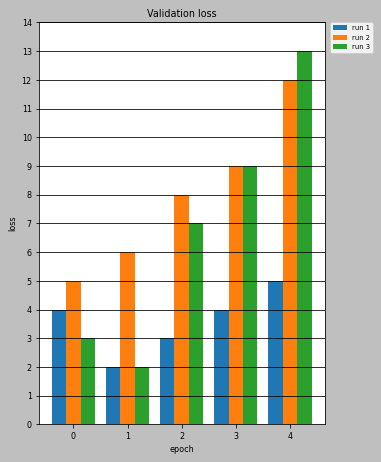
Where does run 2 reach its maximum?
4
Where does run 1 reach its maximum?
4
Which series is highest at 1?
run 2
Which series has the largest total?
run 2
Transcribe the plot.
Title: Validation loss
x-axis: epoch, ticks 0 1 2 3 4
y-axis: loss, ticks 0 1 2 3 4 5 6 7 8 9 10 11 12 13 14
Legend: run 1, run 2, run 3
Values:
run 1: 4 2 3 4 5
run 2: 5 6 8 9 12
run 3: 3 2 7 9 13
